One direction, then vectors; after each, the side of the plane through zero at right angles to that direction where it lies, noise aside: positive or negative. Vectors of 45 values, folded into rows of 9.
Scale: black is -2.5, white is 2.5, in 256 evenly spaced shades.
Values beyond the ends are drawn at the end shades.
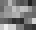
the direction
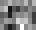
negative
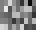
positive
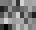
negative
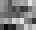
negative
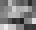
positive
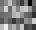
positive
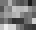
positive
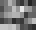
positive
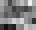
negative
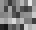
negative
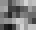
negative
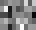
negative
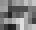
negative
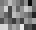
positive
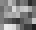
positive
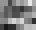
negative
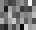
negative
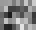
negative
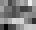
negative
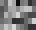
positive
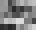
negative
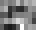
negative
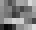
negative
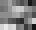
positive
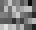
positive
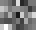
positive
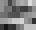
negative
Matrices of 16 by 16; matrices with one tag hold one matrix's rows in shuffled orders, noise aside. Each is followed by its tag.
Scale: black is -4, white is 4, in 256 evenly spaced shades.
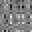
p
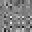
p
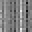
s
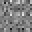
p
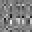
p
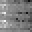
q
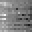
q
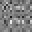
p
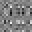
p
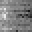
q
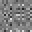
p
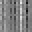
s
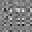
p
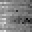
q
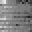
q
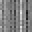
s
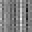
s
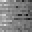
q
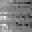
q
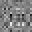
p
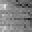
q
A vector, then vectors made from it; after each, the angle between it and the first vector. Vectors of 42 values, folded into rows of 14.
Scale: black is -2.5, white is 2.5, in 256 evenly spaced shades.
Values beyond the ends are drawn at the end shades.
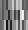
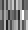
nearly parallel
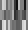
orthogonal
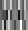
orthogonal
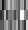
partly aligned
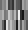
nearly opposite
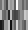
partly aligned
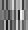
nearly parallel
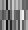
nearly parallel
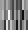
nearly opposite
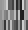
nearly opposite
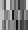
partly opposed
